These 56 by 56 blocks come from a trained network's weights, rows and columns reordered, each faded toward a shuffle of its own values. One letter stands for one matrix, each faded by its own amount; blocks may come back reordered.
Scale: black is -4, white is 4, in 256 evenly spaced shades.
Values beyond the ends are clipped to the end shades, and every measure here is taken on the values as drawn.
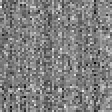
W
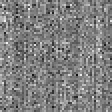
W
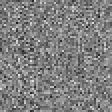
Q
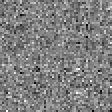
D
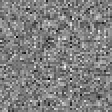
Q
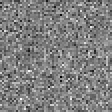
D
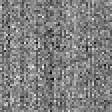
W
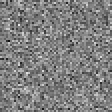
Q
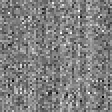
W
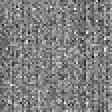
W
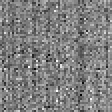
W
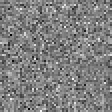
D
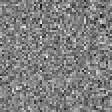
Q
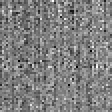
W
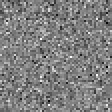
D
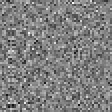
Q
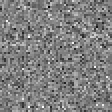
D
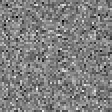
D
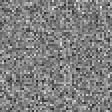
Q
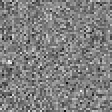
Q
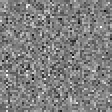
D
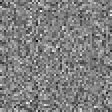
Q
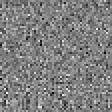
D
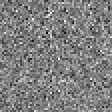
D
